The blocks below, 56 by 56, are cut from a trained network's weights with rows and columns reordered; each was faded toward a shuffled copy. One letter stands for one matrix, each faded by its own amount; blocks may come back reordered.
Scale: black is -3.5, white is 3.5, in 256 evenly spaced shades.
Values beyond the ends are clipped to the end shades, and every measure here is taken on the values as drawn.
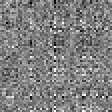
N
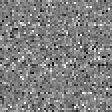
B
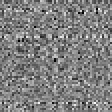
N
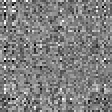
N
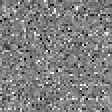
B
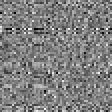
N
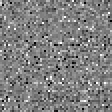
B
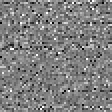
B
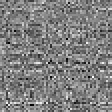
N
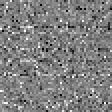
B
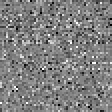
B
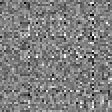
N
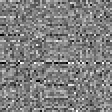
N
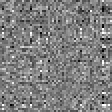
N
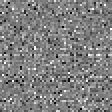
B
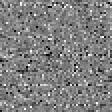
B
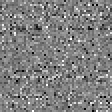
B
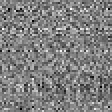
N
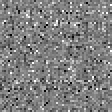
B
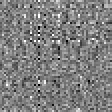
N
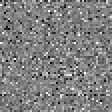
B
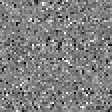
B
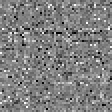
B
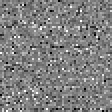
B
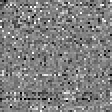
B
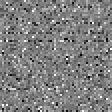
B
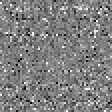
B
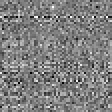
N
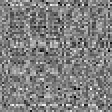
N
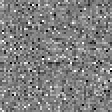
B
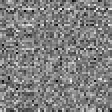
N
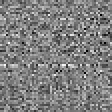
N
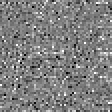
B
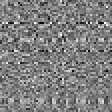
N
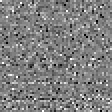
B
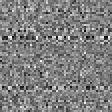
N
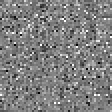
B
